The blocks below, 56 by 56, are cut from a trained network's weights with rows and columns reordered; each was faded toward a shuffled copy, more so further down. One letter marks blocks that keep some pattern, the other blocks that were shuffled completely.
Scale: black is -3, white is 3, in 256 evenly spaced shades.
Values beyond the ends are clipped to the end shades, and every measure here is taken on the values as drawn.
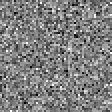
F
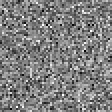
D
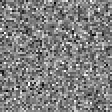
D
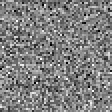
F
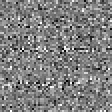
D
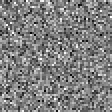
F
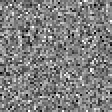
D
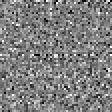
D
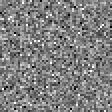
F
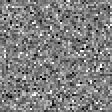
F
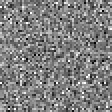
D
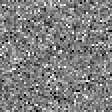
F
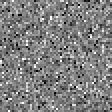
F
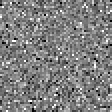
F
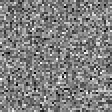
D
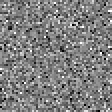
F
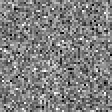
F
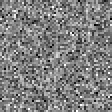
D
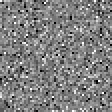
F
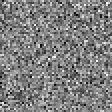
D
